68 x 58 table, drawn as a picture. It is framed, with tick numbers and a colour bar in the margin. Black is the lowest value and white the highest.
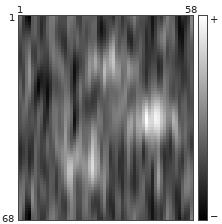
Ninth with the highest average: middle right. Bumps: three. Slope: none.
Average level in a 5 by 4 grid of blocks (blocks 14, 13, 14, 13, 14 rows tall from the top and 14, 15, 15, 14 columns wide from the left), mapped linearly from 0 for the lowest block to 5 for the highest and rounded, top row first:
1 1 1 0 / 0 2 3 1 / 1 2 4 4 / 0 5 1 1 / 1 2 0 0
